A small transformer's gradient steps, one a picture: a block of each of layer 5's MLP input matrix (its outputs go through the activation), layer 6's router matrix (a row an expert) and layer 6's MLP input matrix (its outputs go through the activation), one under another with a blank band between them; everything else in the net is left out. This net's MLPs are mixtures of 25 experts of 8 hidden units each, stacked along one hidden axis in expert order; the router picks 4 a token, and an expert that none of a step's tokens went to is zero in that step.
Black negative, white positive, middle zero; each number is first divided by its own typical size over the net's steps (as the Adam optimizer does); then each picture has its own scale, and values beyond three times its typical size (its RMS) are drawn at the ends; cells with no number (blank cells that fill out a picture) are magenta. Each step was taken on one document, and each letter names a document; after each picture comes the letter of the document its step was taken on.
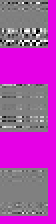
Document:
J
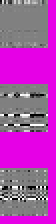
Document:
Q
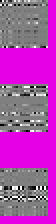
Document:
Q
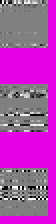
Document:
Q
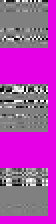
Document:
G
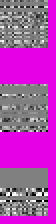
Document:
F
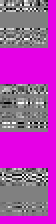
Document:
G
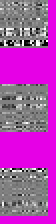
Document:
J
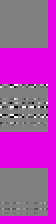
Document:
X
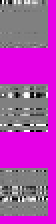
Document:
Q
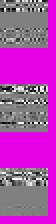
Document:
G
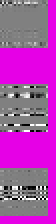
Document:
Q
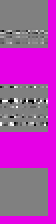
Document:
X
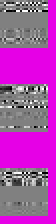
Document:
G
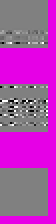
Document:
X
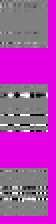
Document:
Q
